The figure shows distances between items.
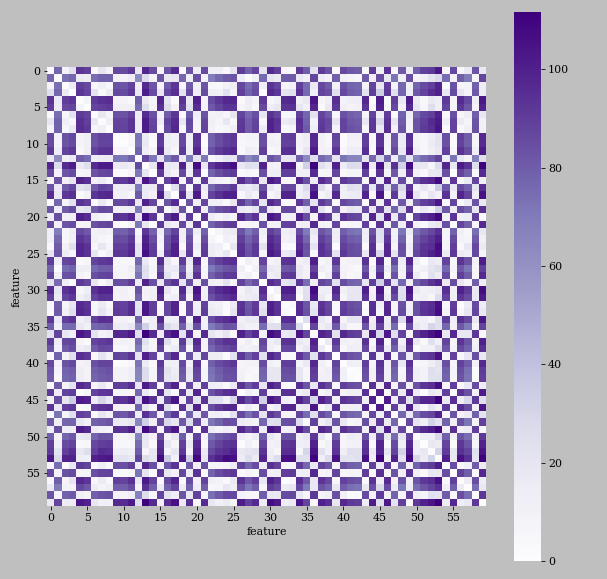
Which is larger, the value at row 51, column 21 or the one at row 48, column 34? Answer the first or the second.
the second
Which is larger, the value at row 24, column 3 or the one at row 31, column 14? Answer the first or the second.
the first
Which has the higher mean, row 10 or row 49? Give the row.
49
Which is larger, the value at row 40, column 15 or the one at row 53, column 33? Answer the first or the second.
the second
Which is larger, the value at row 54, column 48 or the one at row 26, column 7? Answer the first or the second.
the second
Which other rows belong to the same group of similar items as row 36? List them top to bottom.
0, 2, 3, 6, 7, 8, 12, 15, 18, 20, 22, 23, 24, 25, 29, 32, 33, 39, 43, 45, 47, 49, 54, 56, 57, 59
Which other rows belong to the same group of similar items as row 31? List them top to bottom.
1, 4, 5, 9, 10, 11, 13, 14, 16, 17, 19, 21, 26, 27, 28, 30, 34, 35, 37, 38, 40, 41, 42, 44, 46, 48, 50, 51, 52, 53, 55, 58
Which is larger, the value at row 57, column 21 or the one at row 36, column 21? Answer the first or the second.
the second
